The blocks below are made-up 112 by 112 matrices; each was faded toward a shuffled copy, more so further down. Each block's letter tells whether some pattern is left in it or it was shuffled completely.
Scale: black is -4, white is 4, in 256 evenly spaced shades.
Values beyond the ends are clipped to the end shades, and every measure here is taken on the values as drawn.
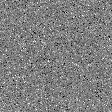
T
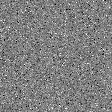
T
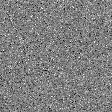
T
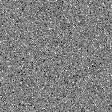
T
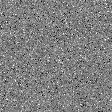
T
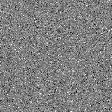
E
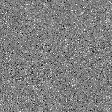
E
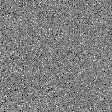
E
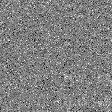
E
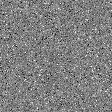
T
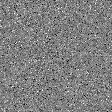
T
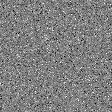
T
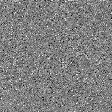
E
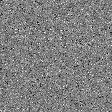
T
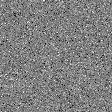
T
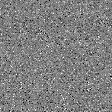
E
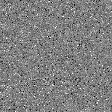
E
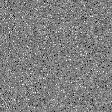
E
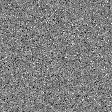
T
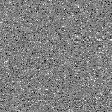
E
